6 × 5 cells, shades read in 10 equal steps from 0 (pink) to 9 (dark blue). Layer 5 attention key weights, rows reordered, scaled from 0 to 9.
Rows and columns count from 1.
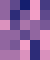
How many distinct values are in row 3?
5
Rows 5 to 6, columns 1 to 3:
4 5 0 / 3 3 1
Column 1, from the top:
4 4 1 4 4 3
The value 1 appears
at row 3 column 1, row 6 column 3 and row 6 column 5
